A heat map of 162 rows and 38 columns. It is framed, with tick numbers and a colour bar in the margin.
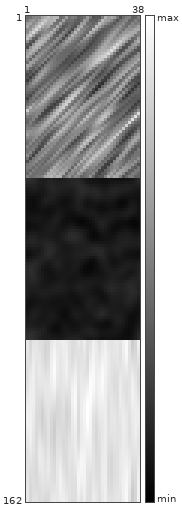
The table splits into 3 rows of 1 panel. Panel 1,1: middling, slanting up to the right, strong in contrast. Panel 2,1: very low, blotchy, faint in contrast. Panel 3,1: very high, streaked downward, faint in contrast.
